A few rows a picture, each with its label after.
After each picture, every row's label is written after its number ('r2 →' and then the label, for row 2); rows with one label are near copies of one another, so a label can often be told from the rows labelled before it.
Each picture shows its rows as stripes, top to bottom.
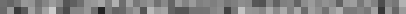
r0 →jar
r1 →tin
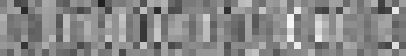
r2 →tin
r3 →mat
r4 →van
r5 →van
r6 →van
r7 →van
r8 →mat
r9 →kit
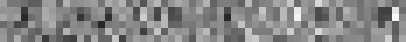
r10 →van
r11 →mat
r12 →mat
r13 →tin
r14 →van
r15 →kit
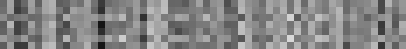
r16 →tin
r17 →tin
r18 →van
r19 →tin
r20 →tin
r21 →van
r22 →tin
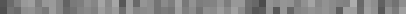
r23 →jar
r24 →jar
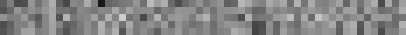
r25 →tin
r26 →jar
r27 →van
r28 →jar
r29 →jar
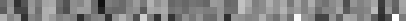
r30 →tin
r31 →tin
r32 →mat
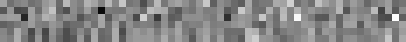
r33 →van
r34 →tin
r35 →mat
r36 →jar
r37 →kit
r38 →kit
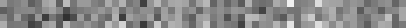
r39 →van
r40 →jar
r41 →kit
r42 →van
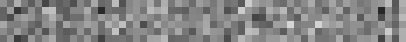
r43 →kit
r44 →tin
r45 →jar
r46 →van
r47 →kit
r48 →tin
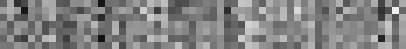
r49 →tin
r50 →mat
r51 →tin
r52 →kit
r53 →kit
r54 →tin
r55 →kit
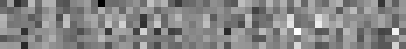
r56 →tin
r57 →jar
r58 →van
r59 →van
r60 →mat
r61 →jar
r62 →mat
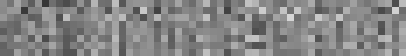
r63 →kit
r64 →mat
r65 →van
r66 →jar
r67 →jar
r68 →kit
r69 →jar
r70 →kit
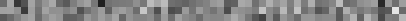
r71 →tin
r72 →mat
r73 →jar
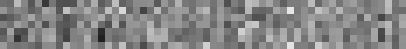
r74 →kit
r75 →van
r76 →jar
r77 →kit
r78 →tin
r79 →tin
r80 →van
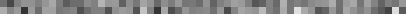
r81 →jar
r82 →mat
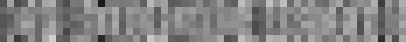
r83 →tin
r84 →jar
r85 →jar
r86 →jar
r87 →jar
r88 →tin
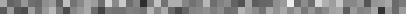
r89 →van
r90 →tin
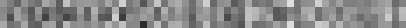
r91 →van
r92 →kit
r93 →kit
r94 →van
